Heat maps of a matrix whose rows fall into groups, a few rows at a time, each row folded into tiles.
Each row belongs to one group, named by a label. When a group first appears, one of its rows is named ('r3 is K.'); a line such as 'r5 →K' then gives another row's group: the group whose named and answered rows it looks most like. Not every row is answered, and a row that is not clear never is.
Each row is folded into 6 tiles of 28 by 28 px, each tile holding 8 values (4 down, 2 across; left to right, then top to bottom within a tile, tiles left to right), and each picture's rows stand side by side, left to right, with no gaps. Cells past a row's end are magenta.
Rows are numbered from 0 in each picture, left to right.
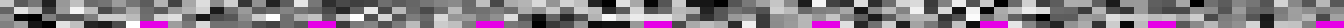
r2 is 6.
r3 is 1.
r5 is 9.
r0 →1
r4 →6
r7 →6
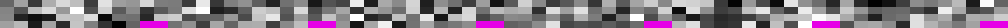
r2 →9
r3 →9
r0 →9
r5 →6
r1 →1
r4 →1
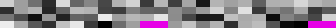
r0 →1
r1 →9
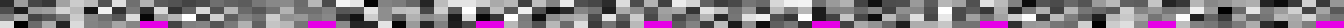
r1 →6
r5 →6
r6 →6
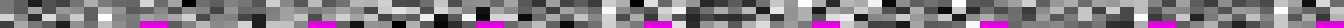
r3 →6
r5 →1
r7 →6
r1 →6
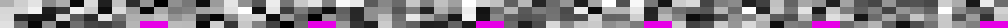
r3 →9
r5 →6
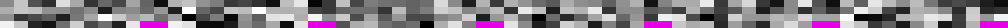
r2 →6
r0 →1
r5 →1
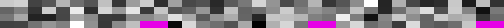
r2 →1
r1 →6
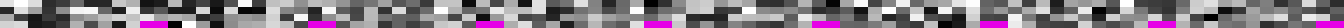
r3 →1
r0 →1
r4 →1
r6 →1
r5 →9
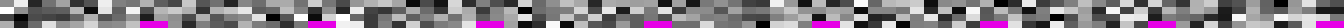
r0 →9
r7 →1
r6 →9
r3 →9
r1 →9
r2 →1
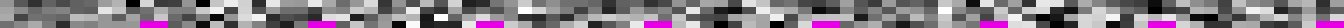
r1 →9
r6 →1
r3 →1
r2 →1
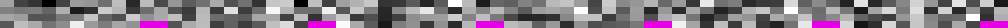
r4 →1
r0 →6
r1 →6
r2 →1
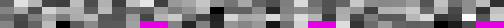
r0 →9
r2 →9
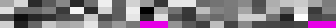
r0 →9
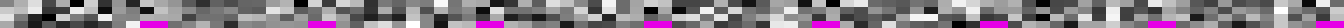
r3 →9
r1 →6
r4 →6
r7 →6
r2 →9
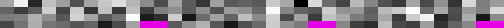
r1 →6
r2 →9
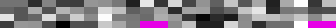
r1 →1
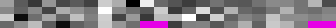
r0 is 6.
